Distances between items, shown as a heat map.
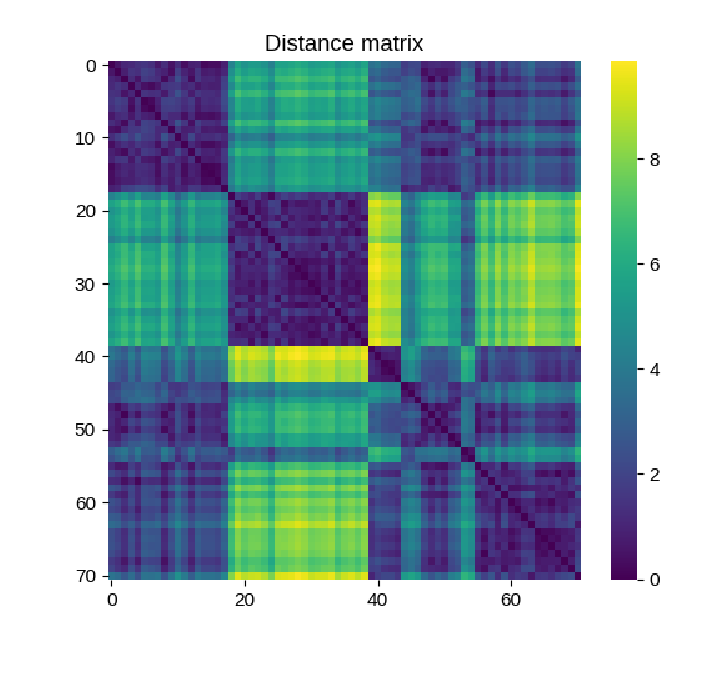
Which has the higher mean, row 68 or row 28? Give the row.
28
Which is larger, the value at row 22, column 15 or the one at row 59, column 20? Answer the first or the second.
the second
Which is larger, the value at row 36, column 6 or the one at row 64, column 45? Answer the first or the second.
the first
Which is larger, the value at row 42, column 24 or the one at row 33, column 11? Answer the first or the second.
the first
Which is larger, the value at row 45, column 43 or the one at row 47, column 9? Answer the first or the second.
the first
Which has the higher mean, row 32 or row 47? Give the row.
32
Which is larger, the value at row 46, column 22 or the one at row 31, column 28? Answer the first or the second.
the first
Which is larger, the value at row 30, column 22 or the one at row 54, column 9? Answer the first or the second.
the second
